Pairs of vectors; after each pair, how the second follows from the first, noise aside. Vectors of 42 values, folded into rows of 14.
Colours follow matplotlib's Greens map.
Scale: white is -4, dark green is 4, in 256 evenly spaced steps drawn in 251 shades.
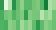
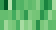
sign-scrambled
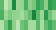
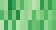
shuffled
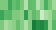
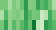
sign-scrambled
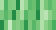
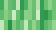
negated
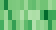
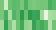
negated
